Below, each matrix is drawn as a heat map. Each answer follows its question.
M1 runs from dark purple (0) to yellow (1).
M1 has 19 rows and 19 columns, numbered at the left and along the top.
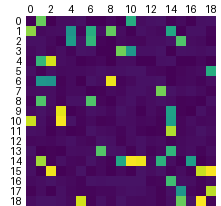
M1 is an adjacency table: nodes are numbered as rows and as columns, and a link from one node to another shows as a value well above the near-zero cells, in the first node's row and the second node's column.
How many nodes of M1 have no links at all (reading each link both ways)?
1
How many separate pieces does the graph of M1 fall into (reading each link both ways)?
2
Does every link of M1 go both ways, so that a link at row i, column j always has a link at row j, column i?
yes
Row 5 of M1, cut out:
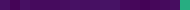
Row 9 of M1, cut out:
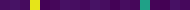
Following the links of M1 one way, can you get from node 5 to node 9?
yes
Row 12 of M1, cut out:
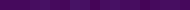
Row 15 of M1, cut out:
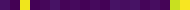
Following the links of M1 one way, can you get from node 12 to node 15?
no
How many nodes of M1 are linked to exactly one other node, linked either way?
4
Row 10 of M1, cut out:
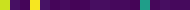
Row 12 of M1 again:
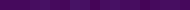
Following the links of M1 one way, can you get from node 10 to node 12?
no
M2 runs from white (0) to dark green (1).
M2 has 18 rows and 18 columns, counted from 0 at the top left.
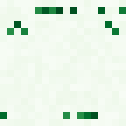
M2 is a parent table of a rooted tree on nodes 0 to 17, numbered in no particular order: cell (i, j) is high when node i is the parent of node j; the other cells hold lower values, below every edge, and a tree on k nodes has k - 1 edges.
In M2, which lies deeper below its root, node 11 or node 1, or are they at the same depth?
node 11
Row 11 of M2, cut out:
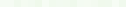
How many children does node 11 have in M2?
0
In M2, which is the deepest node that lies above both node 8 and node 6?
1
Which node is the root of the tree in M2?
4
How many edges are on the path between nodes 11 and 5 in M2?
4
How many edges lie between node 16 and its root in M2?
1
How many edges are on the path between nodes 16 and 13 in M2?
1
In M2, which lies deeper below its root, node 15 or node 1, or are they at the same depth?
node 15
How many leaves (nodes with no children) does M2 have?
14
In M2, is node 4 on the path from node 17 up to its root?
yes
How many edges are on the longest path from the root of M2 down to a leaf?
2
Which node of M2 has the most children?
1
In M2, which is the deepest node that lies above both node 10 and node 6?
1
